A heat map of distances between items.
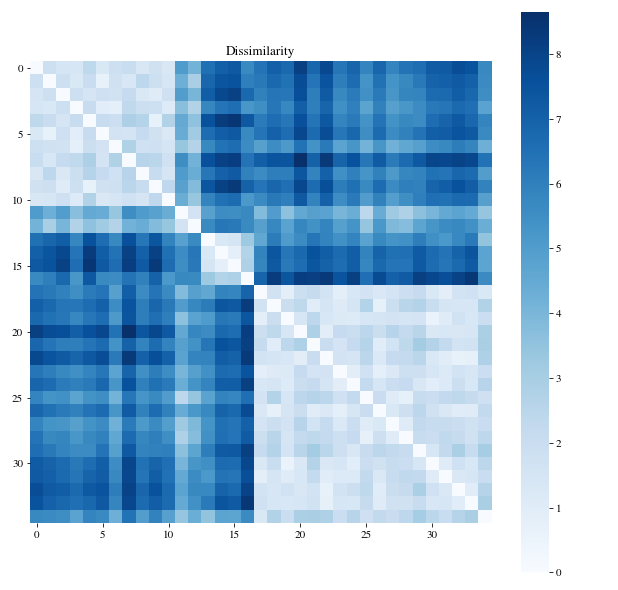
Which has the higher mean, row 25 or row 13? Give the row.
13
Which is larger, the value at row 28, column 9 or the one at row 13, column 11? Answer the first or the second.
the first
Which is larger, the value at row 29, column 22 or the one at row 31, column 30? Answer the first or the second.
the first
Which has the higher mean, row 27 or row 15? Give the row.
15
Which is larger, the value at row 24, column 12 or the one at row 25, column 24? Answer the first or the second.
the first
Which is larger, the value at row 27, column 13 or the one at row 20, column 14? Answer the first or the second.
the second
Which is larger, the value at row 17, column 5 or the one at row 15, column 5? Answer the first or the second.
the second
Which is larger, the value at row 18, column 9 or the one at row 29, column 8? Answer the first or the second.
the first
